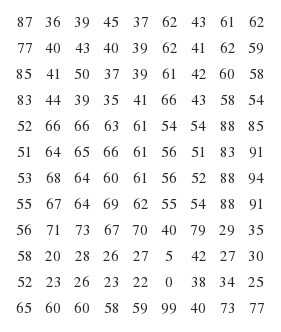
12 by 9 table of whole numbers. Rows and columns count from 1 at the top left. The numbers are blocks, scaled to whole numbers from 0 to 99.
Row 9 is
56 71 73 67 70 40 79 29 35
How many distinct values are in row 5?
7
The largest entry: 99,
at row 12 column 6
